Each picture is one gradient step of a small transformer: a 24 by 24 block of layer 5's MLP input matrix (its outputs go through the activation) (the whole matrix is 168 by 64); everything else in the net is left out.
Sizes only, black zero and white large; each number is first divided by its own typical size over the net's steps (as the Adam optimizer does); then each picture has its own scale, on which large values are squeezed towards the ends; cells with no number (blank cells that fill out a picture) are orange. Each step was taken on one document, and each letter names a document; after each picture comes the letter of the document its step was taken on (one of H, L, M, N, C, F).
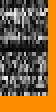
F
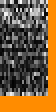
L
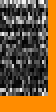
L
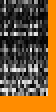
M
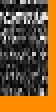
L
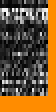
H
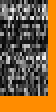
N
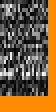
N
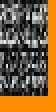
F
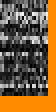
F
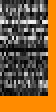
F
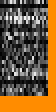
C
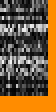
N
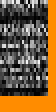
N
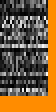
M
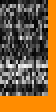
N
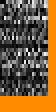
L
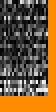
M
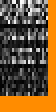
L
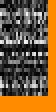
F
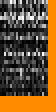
C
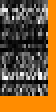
H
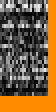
N
